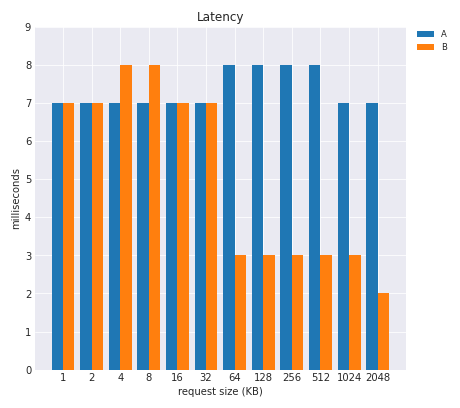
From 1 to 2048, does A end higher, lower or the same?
the same
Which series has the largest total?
A
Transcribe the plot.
Title: Latency
x-axis: request size (KB), ticks 1 2 4 8 16 32 64 128 256 512 1024 2048
y-axis: milliseconds, ticks 0 1 2 3 4 5 6 7 8 9
Legend: A, B
Values:
A: 7 7 7 7 7 7 8 8 8 8 7 7
B: 7 7 8 8 7 7 3 3 3 3 3 2
